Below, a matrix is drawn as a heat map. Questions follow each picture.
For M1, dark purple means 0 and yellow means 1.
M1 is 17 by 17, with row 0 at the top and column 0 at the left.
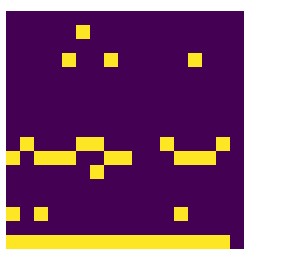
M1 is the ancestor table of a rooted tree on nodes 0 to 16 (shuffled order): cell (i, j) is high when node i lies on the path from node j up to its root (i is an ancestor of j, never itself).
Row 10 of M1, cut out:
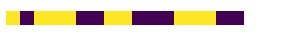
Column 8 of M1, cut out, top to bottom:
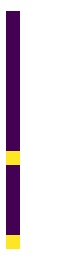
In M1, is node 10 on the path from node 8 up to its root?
yes
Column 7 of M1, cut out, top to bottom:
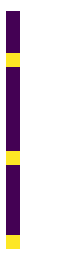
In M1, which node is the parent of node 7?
3
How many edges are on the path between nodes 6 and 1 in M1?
3
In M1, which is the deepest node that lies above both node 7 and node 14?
10
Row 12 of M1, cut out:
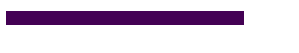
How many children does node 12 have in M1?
0
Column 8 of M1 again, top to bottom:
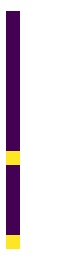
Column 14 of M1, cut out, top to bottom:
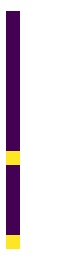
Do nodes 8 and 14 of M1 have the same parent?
yes
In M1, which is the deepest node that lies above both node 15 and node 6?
9
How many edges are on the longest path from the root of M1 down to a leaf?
3
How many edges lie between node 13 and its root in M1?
3
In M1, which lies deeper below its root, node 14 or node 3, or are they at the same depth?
the same depth
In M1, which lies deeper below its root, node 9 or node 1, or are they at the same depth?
node 1
